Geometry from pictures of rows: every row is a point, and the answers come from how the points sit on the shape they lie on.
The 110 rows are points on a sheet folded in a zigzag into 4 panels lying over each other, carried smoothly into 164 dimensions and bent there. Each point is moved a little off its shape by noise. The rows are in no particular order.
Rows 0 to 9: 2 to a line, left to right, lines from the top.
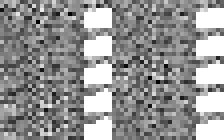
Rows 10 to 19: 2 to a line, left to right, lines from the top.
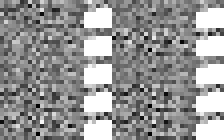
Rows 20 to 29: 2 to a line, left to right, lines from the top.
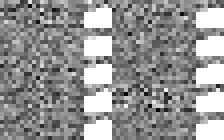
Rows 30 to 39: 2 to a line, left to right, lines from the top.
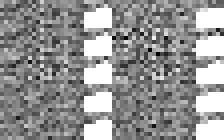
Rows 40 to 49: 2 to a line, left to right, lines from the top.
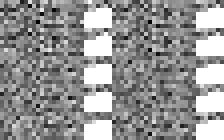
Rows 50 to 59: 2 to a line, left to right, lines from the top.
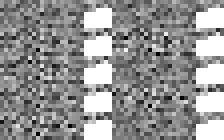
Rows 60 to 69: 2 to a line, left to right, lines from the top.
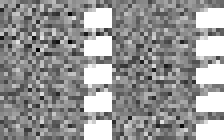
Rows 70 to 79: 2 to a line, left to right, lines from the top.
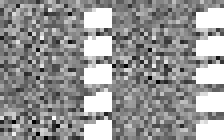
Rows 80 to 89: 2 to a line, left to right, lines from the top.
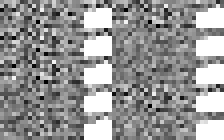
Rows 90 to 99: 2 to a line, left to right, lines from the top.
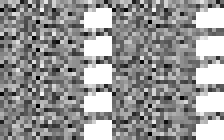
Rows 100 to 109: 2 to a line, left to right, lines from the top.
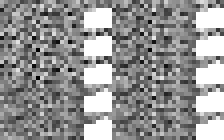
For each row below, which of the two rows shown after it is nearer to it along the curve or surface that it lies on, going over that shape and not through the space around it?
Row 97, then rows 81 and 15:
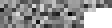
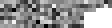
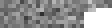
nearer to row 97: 81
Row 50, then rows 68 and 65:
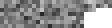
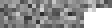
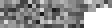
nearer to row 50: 65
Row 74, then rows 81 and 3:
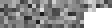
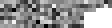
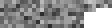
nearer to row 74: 81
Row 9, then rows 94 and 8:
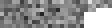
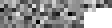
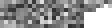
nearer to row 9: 8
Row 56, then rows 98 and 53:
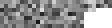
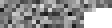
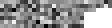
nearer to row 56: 53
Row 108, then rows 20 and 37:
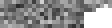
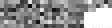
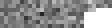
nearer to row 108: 20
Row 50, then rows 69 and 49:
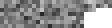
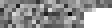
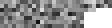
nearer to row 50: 69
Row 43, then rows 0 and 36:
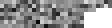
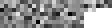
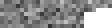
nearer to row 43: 0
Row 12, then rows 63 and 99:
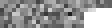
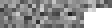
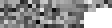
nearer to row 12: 63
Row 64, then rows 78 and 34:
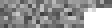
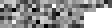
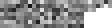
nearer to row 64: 78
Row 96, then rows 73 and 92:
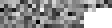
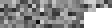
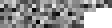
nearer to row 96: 92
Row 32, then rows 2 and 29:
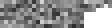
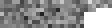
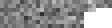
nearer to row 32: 29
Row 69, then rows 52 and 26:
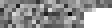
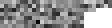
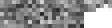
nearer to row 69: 52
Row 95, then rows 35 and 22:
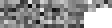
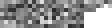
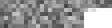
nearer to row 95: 35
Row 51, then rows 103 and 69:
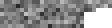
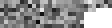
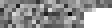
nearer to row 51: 69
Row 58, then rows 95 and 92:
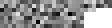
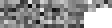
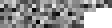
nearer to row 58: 92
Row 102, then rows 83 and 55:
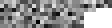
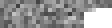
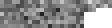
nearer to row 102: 83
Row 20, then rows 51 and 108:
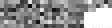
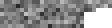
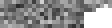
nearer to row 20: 108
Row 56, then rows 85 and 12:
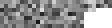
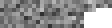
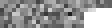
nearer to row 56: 12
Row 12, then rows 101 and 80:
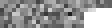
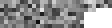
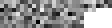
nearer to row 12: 101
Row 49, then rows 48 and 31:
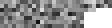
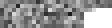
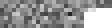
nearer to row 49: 31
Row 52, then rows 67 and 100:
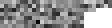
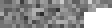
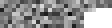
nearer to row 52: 100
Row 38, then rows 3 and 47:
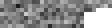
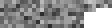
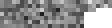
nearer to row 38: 47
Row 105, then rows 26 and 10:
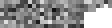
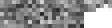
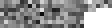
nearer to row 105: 10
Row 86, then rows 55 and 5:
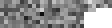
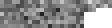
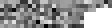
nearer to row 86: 55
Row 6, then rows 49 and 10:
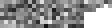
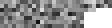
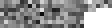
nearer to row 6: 10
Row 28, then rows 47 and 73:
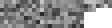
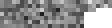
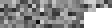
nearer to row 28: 47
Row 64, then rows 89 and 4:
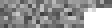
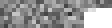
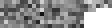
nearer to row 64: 89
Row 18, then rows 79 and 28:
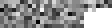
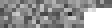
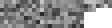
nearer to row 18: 79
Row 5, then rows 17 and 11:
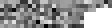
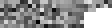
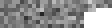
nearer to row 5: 17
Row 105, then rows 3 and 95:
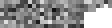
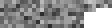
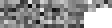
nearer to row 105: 95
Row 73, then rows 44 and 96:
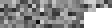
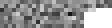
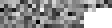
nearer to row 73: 44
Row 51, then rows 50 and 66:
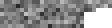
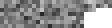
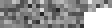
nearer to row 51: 66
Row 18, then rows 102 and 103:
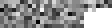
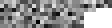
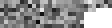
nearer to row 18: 102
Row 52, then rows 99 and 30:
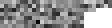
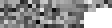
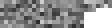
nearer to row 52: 99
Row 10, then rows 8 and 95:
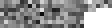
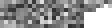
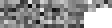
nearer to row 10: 95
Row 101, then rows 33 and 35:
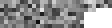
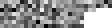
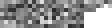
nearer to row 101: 33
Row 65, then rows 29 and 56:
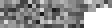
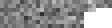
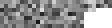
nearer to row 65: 29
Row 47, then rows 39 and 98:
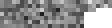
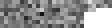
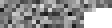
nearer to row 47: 39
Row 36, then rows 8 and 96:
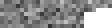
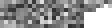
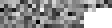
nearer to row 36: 8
